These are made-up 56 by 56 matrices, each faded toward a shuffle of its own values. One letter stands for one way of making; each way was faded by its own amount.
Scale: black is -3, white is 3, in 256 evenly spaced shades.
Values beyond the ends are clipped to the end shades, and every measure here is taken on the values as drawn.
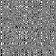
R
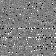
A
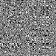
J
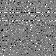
A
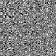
J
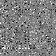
A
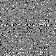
A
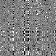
R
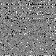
A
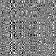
R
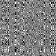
R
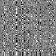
R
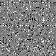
A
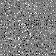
A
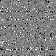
A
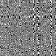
R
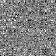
J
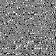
A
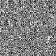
J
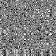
J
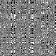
R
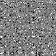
A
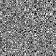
J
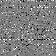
A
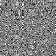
J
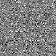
J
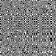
R
